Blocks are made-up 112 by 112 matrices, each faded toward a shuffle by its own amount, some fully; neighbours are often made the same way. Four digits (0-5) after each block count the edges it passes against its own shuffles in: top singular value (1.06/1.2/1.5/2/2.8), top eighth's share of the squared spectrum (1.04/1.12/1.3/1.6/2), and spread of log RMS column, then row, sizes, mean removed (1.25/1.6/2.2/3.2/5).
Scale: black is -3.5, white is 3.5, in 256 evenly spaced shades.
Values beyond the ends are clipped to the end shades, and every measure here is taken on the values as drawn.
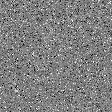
1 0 0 0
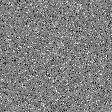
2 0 0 0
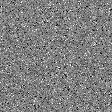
2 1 0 0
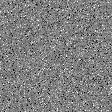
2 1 0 0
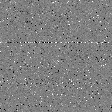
3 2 0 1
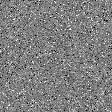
0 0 0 0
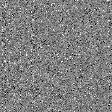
1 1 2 0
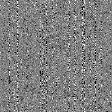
2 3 4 0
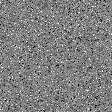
0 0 0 0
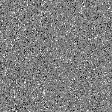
1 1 2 0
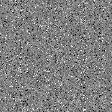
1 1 2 0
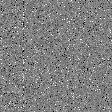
2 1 1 0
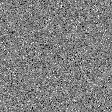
0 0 0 0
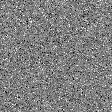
0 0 0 0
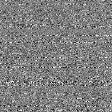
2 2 0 4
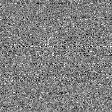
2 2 0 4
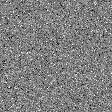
0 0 0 0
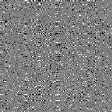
5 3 2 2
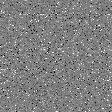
3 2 0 1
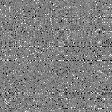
5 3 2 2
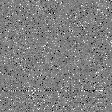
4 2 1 1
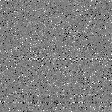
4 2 0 1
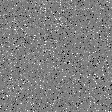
0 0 0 0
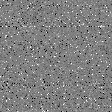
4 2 0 1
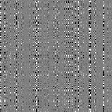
5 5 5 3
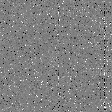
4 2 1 0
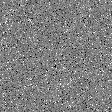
2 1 0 0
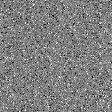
3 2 1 1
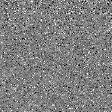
1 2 1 3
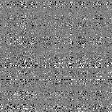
2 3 3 4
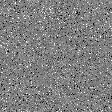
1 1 0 1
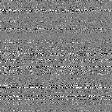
3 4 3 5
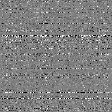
3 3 2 4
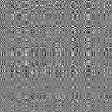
5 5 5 4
